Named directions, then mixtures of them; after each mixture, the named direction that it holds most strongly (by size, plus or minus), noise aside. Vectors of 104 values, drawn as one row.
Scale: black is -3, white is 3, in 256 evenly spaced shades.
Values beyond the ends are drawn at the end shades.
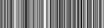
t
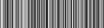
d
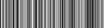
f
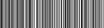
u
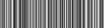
d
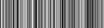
f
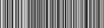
d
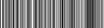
f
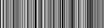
f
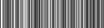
d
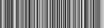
u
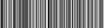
d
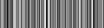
d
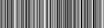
t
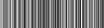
u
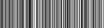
u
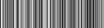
f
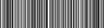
d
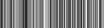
t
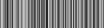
d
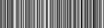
t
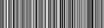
f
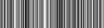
t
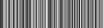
d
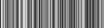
f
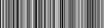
f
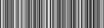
d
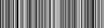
f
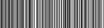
u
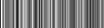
f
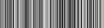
t
